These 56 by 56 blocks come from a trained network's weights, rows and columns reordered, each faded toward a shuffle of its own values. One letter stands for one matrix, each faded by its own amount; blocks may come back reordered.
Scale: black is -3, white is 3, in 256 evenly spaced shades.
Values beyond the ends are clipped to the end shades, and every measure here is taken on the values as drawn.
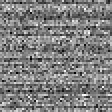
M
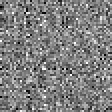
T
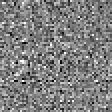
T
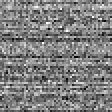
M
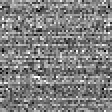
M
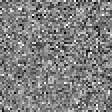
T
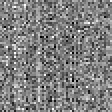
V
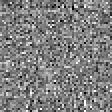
T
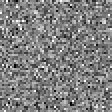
T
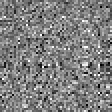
T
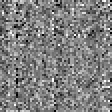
V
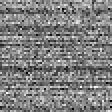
M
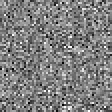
V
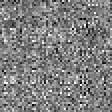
T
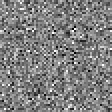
T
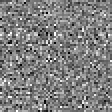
T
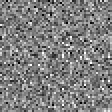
T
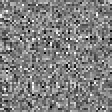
T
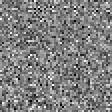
T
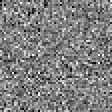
T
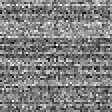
M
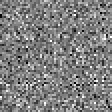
T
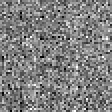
V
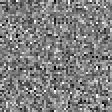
T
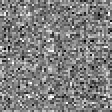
V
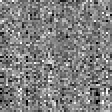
V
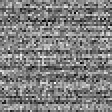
M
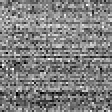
M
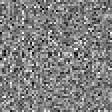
T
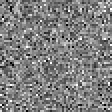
T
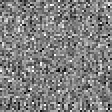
T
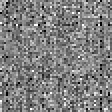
V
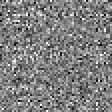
T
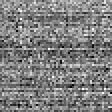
M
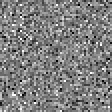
T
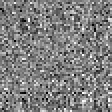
T
